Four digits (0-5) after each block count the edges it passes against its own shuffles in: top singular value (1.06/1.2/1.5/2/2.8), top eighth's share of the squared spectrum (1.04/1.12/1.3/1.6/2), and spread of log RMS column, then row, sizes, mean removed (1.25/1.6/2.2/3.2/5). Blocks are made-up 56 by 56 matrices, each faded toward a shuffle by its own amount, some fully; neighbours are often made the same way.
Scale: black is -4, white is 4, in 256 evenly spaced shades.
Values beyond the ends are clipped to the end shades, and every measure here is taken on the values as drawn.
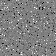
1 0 0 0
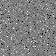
1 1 1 0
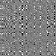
4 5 3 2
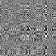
4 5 3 3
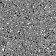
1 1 0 0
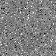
3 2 1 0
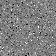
0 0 0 0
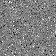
2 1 0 0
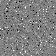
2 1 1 0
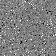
0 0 0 0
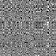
4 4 2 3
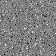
0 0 0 0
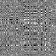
4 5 3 3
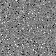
1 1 0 0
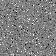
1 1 0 0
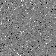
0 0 0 0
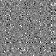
4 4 2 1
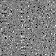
3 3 1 1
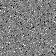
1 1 0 0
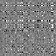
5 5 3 3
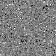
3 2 0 0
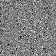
2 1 0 0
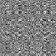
4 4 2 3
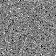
1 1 0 0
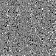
1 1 2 0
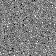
0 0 0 0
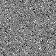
0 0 1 0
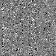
1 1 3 0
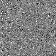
1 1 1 0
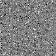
1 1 2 0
